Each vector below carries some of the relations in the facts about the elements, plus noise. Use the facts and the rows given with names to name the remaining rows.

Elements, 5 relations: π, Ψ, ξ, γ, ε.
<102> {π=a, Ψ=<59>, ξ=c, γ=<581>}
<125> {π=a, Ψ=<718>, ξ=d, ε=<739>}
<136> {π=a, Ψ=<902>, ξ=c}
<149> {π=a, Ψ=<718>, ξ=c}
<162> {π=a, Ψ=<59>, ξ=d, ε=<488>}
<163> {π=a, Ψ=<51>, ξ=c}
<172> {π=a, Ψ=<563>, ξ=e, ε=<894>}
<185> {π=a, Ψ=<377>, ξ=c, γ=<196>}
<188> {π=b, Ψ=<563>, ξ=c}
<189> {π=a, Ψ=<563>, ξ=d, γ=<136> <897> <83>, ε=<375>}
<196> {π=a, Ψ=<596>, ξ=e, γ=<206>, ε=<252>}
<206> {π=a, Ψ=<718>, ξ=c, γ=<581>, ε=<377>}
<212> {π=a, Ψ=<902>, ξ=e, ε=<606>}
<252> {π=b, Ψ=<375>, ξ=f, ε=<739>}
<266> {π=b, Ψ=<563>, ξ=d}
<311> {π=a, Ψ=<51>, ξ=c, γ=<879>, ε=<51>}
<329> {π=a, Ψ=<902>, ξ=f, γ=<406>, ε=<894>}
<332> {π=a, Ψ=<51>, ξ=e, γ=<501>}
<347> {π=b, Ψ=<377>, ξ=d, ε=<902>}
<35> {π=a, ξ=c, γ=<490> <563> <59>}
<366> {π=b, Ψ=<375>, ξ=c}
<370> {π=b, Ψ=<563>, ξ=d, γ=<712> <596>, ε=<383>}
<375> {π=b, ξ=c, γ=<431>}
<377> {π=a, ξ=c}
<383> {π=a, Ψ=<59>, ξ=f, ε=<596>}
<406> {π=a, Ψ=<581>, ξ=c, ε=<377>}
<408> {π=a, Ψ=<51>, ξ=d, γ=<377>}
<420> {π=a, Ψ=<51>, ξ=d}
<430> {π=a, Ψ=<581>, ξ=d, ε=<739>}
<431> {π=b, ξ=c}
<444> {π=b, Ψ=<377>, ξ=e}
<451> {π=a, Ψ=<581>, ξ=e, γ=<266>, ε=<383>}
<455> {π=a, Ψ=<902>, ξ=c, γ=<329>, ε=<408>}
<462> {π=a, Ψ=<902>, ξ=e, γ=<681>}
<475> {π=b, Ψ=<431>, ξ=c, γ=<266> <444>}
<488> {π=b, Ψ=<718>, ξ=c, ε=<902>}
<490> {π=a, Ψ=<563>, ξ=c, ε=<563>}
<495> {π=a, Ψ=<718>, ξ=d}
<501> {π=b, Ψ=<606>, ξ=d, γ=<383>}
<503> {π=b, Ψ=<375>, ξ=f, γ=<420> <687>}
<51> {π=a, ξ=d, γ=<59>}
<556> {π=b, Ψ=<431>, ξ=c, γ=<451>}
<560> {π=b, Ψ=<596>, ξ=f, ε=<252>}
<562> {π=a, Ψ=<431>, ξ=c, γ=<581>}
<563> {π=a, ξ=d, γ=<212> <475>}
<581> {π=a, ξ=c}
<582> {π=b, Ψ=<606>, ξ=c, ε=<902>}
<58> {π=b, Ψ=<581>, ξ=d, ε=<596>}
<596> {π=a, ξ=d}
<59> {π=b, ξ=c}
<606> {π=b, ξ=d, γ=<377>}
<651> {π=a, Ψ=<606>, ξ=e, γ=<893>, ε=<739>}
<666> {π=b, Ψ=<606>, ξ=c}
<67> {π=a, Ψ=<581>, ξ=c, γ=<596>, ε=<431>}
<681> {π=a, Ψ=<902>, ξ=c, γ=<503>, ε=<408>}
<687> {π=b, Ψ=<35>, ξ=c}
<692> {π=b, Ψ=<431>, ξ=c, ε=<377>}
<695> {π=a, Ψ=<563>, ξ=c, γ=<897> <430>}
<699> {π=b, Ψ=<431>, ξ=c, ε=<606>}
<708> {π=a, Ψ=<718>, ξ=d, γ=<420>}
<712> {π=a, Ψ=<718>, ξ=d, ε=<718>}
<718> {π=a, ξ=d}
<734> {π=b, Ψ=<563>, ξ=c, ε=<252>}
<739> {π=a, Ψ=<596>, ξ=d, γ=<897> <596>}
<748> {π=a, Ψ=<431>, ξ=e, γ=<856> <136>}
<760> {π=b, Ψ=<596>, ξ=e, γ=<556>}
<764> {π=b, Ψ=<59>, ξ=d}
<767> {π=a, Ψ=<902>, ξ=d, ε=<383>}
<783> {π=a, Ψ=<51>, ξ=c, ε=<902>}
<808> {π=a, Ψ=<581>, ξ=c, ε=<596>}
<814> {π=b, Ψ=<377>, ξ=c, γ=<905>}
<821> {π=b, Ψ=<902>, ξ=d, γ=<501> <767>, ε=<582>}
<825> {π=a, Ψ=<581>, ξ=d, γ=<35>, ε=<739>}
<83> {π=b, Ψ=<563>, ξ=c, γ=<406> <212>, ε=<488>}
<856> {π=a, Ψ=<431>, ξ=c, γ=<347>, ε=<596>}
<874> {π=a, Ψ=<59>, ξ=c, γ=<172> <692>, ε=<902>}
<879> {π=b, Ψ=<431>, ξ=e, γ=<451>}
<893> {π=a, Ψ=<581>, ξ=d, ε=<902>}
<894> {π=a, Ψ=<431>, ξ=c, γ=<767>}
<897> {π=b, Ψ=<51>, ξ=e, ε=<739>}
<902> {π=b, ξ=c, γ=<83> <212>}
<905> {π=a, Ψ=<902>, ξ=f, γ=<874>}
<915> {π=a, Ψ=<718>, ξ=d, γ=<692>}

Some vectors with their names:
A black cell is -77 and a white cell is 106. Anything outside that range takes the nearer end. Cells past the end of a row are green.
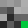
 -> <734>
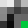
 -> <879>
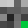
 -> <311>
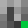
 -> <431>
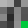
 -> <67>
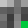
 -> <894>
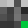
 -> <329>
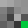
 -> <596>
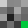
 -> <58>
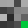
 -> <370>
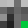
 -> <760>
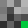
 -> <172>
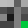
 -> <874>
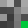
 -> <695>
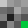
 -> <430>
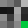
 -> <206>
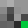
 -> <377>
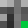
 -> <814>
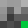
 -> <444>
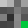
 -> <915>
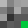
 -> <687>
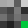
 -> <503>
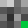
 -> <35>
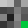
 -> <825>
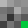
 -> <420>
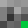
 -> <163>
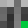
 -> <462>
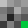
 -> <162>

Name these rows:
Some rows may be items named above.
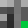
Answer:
<814>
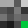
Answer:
<503>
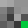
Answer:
<596>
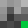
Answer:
<444>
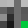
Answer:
<760>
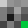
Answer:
<767>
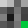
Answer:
<856>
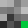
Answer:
<266>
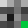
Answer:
<821>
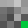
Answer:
<718>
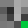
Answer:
<581>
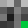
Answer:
<651>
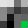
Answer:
<879>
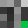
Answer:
<196>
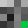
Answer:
<825>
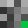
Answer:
<189>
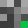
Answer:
<695>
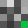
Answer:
<563>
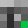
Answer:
<902>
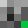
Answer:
<692>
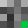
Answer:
<501>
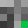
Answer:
<408>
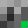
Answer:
<212>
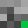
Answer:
<188>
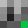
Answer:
<699>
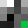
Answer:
<451>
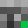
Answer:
<375>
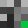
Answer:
<83>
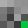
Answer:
<596>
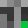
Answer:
<562>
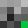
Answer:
<897>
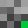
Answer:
<490>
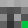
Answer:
<375>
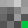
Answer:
<718>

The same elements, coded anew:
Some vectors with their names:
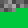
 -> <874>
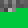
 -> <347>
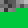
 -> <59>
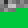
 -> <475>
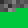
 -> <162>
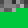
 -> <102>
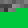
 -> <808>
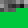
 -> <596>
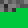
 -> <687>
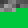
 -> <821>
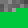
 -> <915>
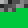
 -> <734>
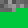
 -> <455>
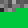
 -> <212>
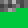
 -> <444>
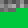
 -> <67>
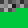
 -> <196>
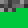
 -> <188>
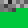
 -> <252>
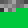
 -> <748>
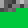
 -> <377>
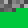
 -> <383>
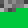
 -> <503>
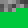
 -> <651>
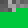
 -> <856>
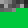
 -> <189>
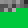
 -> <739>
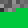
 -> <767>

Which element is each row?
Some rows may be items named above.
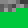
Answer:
<651>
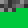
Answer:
<188>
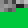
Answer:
<902>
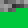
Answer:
<606>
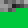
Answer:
<606>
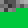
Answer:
<59>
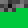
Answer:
<490>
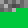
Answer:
<51>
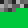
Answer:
<206>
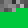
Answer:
<102>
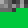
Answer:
<695>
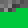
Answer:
<408>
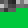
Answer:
<581>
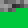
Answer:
<606>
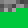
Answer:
<651>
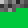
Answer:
<266>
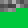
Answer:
<897>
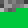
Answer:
<503>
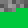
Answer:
<814>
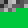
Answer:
<879>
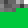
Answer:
<431>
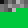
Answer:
<562>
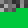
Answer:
<83>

